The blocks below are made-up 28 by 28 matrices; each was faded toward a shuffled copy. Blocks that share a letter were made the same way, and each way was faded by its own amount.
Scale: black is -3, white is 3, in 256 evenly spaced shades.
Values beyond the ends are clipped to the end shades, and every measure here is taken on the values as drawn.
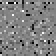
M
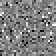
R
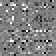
M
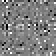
M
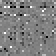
M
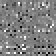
M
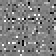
M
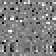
M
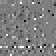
M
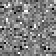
R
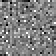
R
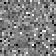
R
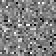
R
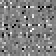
M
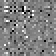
M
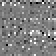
M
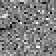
R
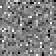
R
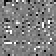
M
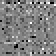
M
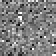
R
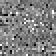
R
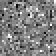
R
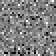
R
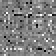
M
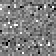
R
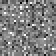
R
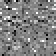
M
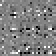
M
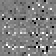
M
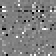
M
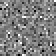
R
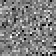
R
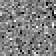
R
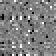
M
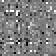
M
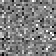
R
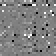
M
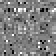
M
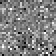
R
